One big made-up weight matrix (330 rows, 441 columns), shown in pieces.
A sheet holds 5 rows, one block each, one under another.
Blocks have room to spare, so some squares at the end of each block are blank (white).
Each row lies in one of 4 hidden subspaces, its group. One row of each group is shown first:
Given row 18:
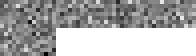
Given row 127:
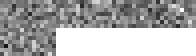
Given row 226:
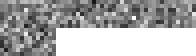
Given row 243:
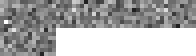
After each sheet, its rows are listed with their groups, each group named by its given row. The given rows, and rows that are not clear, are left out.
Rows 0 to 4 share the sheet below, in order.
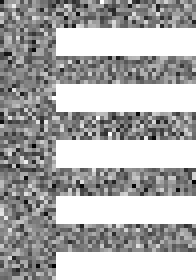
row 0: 127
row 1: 18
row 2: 127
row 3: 226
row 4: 18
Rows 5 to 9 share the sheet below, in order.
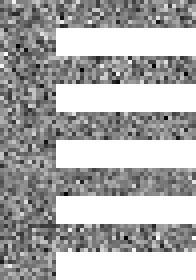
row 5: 243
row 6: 127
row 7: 243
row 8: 226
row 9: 18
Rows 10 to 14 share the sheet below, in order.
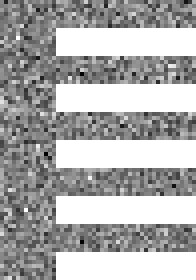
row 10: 127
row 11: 226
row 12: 243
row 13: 226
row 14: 127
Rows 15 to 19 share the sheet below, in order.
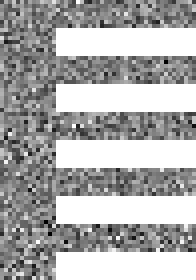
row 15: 18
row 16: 243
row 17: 226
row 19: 127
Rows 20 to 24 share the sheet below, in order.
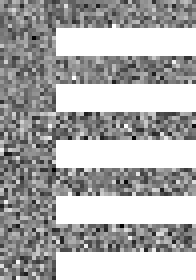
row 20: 127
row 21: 127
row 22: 18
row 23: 18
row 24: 127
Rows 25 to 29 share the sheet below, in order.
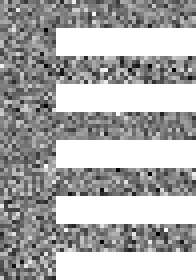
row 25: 243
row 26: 243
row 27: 18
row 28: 18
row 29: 243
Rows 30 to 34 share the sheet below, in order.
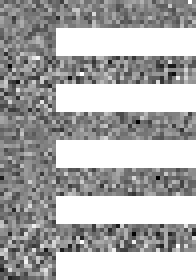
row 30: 243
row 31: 226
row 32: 243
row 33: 243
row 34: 226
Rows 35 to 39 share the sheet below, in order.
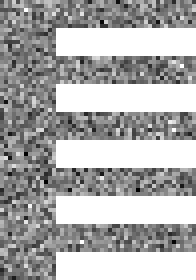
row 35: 18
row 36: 127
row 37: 226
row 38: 18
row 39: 226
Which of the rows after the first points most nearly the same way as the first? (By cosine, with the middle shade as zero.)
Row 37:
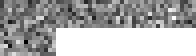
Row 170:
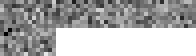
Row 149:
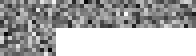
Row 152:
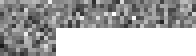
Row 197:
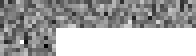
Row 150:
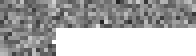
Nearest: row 197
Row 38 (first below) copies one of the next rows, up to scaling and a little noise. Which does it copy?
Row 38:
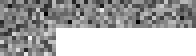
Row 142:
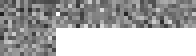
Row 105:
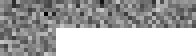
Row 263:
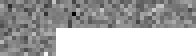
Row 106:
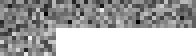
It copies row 106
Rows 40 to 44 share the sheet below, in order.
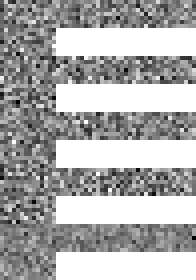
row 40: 127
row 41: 18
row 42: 243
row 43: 127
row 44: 226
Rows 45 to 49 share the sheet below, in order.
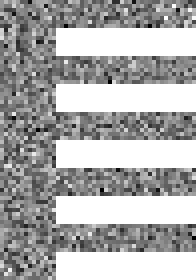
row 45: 243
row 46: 127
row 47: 127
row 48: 18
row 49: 226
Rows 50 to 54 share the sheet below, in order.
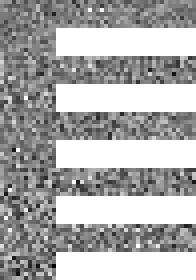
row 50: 18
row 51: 226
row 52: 127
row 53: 226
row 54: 18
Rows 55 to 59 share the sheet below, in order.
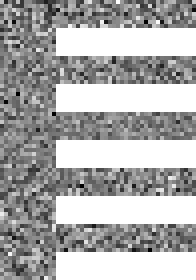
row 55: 18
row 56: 127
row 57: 127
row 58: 226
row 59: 243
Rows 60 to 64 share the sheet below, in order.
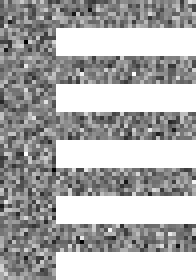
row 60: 226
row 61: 226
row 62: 226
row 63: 18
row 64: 226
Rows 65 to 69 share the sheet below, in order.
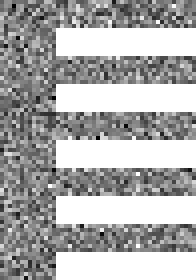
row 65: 127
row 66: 18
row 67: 18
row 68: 18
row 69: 18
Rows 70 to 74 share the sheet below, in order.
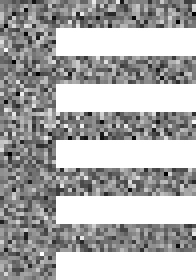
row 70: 226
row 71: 127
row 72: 18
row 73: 243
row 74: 226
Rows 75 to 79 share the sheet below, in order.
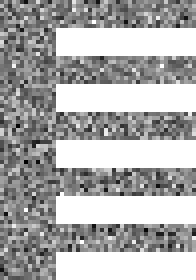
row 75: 243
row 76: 127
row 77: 243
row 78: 127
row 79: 226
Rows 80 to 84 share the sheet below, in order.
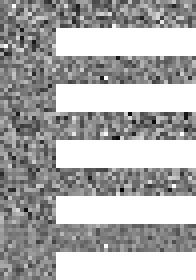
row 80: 127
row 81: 18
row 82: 127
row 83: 226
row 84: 226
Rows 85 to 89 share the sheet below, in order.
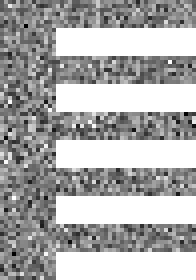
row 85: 127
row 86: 226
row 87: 226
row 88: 243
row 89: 243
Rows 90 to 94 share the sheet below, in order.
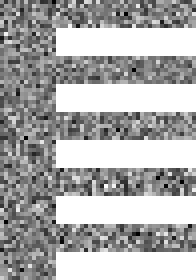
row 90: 18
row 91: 127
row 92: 127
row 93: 243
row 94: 243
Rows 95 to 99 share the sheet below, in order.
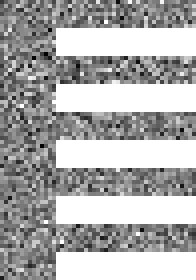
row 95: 18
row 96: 127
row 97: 127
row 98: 18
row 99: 243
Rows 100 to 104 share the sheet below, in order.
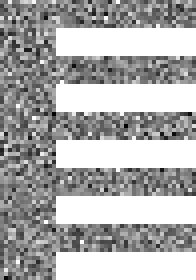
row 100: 243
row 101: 243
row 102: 18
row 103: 18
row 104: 127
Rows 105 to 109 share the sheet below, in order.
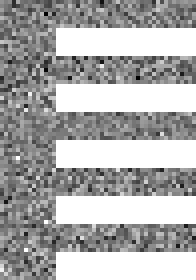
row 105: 18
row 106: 18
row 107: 18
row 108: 18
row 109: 226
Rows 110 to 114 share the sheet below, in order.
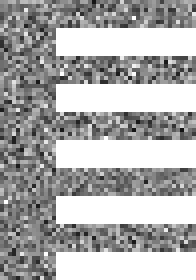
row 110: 226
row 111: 243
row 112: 243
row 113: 18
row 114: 243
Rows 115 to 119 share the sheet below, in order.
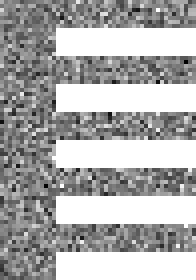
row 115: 243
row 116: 127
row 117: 127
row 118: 243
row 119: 226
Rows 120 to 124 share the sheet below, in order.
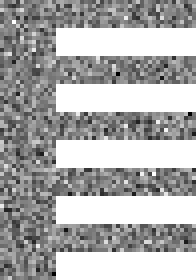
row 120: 127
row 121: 127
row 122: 243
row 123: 18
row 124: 127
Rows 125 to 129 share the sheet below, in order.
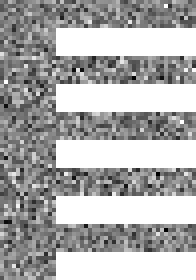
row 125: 243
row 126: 226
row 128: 127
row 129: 243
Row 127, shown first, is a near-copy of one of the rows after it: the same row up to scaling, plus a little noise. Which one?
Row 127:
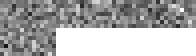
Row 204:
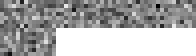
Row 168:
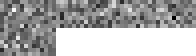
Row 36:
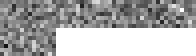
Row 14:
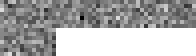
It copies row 36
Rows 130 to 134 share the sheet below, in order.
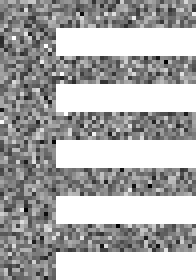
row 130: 226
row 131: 243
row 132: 127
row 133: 226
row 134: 18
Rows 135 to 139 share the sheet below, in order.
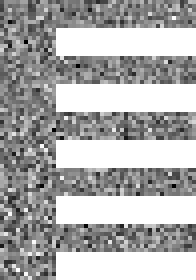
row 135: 226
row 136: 243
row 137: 243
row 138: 226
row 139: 243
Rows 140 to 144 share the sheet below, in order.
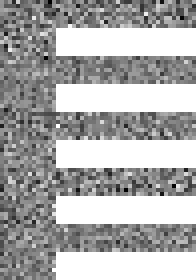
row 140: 18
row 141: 127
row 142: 18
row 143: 127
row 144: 127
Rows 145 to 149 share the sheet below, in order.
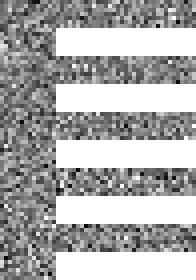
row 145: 226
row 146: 243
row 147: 18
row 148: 243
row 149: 18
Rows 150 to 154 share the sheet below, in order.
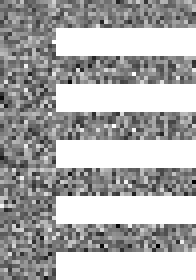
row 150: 18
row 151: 226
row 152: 226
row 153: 18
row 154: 18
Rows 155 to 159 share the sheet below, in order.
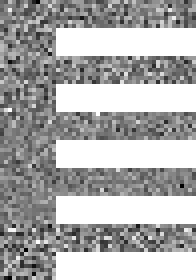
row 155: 226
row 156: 127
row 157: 127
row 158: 18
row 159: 127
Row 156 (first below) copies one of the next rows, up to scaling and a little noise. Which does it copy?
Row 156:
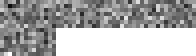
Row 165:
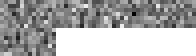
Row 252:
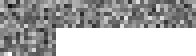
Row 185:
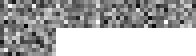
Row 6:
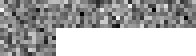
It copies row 252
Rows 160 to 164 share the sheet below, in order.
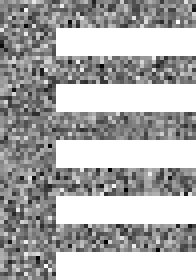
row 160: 226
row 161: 18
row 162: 226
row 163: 243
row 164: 243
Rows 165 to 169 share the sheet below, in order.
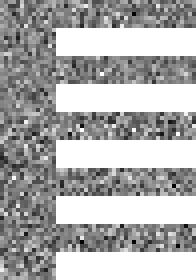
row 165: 127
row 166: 243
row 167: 226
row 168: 127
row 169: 226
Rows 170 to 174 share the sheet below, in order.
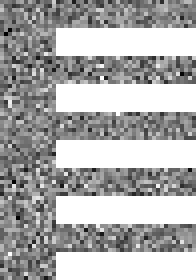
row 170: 18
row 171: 18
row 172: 18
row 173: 243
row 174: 18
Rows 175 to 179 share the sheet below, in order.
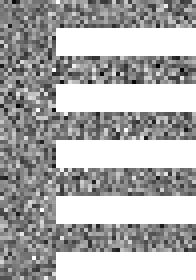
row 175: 127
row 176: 243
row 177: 127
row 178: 243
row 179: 18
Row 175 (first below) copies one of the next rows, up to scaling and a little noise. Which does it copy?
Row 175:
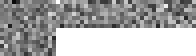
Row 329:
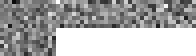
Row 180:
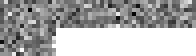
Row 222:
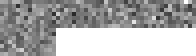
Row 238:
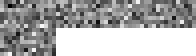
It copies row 329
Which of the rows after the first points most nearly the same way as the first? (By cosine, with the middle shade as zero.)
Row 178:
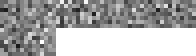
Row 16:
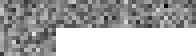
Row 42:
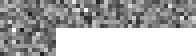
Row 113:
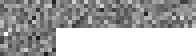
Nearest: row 113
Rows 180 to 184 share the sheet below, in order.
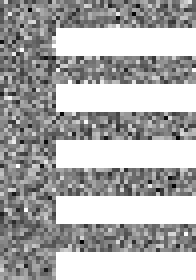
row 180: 127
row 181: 18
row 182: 243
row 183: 226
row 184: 226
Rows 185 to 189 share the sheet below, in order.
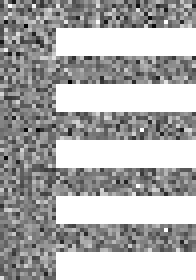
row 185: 127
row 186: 18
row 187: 127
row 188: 18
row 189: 243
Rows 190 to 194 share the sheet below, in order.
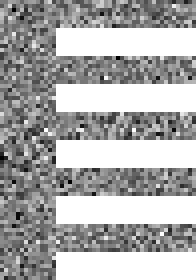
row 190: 127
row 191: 18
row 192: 226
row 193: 243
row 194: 127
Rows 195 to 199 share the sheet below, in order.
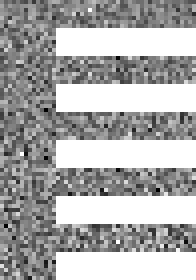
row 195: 226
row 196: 18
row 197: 226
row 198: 18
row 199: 127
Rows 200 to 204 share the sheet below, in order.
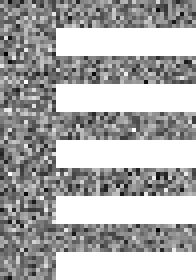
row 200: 243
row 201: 127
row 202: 226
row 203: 127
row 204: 127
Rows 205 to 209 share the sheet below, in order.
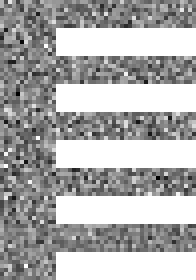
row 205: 226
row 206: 127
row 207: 243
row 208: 243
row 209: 226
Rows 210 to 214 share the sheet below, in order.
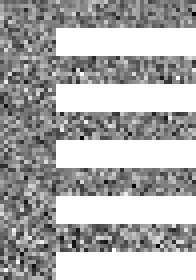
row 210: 226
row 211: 226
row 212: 243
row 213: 226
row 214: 127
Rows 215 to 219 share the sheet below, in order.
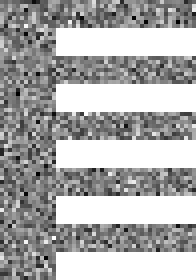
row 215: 226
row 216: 127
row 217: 18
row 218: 127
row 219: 243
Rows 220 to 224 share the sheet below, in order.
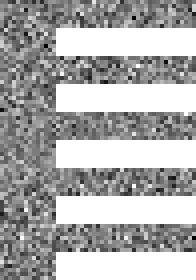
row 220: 226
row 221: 243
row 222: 127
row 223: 226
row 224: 18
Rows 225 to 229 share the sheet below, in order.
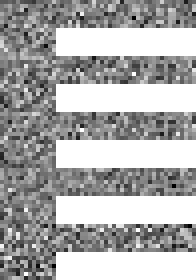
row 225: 226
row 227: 226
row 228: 226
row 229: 18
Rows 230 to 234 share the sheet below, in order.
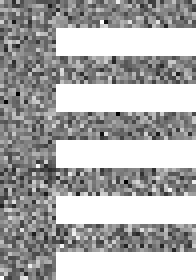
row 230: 18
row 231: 127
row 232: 18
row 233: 18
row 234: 243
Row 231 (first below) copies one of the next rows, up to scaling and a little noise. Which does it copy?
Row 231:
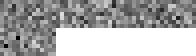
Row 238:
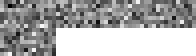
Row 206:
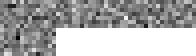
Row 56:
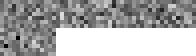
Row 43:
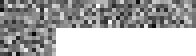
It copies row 56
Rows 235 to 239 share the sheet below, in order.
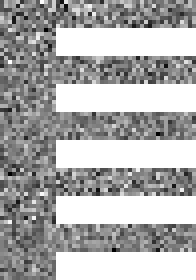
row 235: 243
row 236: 127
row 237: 226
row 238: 127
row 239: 127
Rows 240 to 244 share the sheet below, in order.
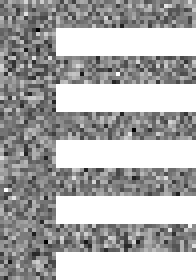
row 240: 243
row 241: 127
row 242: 226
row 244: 243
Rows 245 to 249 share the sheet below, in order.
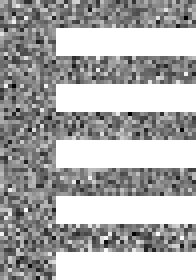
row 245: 243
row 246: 243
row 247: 18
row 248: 226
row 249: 243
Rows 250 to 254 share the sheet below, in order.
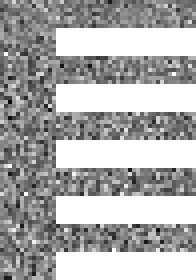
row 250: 243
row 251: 226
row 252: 127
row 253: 127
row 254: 127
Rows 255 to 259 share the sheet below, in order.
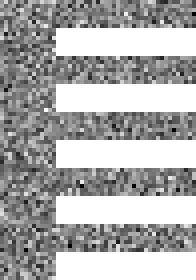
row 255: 18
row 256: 18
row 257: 226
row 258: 226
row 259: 127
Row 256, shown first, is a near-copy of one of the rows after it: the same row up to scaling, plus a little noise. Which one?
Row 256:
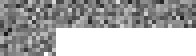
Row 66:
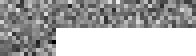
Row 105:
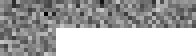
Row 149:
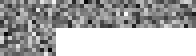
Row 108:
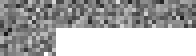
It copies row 108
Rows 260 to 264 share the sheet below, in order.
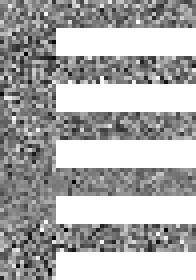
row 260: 18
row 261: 18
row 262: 127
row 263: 18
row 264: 243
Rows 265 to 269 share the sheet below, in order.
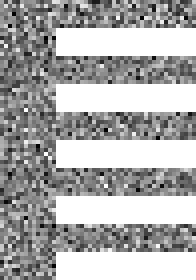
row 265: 127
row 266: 18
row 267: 243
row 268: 18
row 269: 18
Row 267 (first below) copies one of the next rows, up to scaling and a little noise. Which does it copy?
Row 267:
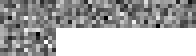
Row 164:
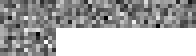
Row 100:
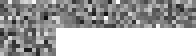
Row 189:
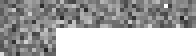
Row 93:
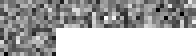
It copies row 164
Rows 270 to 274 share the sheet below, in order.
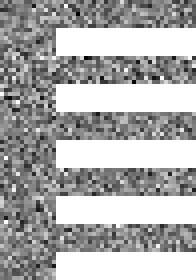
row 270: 243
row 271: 18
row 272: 127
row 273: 243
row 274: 18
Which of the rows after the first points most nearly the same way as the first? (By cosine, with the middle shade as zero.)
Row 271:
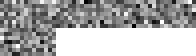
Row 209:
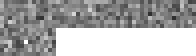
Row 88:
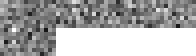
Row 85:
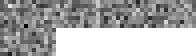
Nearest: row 88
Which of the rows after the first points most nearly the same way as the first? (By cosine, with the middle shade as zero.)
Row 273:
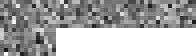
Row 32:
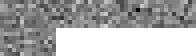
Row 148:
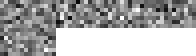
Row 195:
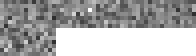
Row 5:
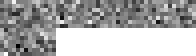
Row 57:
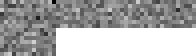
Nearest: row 5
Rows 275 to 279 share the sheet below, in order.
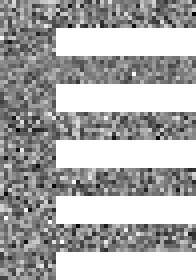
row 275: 18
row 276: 226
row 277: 127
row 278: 226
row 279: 243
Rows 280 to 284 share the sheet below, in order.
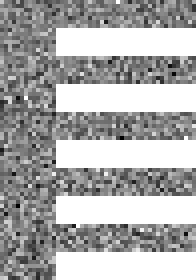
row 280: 18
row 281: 226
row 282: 18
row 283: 127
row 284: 243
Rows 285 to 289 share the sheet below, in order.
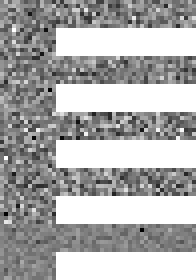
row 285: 243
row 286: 226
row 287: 127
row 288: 127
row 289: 127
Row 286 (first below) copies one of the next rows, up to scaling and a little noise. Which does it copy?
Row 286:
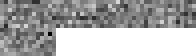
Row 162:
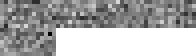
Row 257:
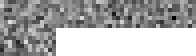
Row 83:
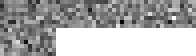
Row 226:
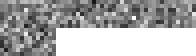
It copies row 162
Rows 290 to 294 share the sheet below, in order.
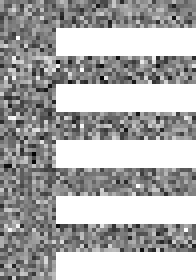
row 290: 127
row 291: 18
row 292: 127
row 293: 18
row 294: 127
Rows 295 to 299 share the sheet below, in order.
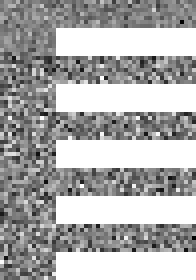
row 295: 127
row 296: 18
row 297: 18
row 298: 226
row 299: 18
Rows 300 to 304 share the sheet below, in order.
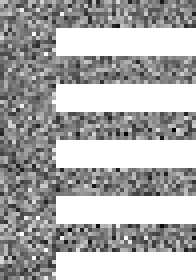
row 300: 18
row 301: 127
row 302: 127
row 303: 243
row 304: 18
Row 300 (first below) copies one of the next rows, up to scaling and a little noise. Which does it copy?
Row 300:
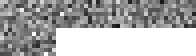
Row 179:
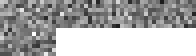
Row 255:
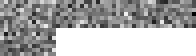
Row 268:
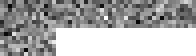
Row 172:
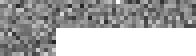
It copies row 179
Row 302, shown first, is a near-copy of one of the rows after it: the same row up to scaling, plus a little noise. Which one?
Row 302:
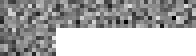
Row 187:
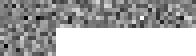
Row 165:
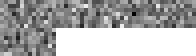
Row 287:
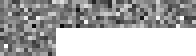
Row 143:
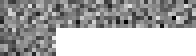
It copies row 143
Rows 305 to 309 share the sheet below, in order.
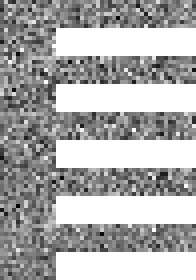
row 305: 127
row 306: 18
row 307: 226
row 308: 127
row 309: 18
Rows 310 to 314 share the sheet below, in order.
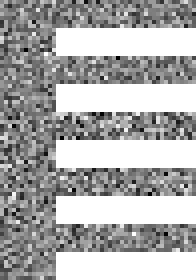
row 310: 18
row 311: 18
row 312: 127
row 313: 243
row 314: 243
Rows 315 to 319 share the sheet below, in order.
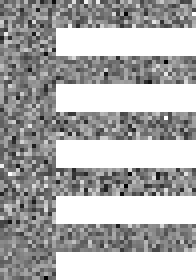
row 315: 18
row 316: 243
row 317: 243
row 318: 127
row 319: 18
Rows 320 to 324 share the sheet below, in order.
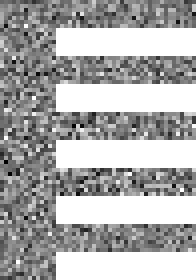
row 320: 226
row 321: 127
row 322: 226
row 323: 127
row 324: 127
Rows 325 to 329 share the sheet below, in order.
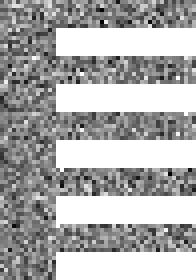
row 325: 18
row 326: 226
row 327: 226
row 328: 243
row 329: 127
